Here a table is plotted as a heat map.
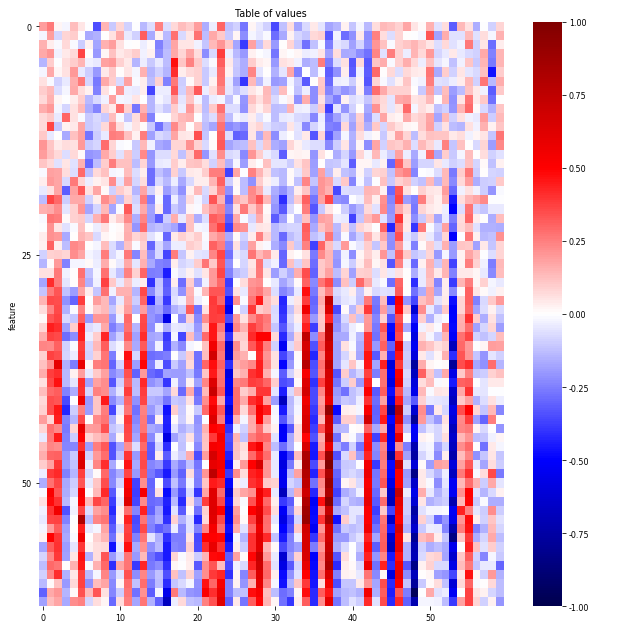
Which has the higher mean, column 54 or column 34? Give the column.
34
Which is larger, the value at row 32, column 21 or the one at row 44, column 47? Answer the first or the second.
the first
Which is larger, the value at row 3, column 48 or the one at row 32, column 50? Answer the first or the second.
the first
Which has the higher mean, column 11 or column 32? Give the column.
11
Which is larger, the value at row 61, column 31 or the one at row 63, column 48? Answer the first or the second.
the first
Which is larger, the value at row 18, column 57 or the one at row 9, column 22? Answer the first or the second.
the second
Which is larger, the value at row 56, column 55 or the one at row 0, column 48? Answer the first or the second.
the first
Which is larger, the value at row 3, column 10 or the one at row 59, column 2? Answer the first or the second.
the second
